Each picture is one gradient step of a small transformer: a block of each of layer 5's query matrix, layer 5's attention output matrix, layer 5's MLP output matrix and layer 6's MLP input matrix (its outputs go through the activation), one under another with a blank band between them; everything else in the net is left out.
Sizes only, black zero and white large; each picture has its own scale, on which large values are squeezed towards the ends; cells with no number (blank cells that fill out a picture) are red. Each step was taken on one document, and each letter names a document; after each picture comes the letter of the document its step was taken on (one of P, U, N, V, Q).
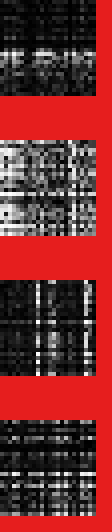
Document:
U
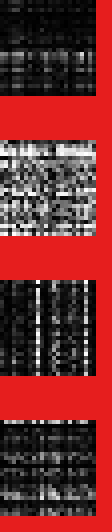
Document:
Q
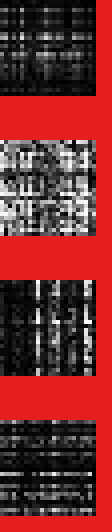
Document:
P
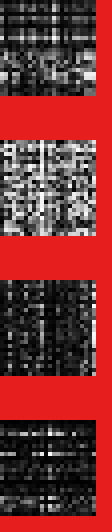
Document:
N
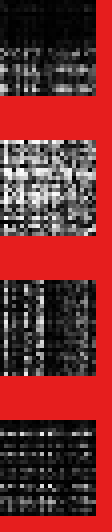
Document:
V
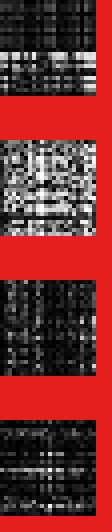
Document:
N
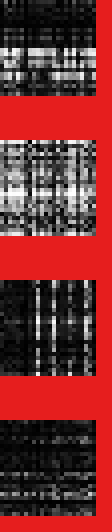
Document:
U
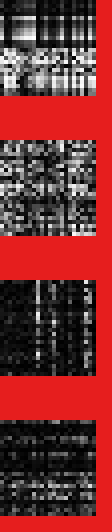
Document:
U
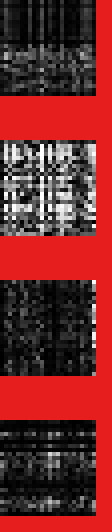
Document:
N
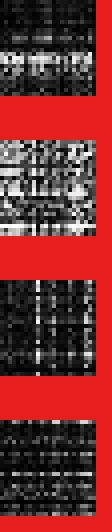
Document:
U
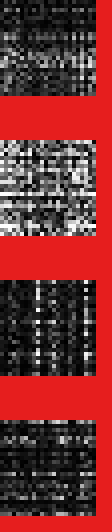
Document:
U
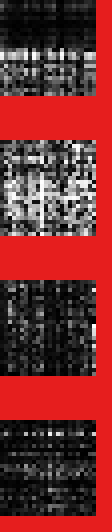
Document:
N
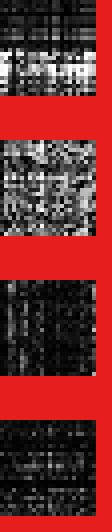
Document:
N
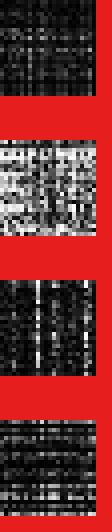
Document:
Q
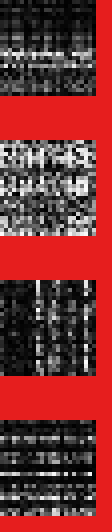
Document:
P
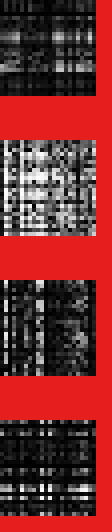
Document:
V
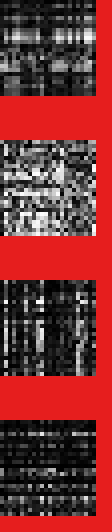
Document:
V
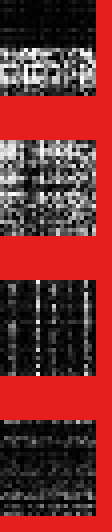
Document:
U
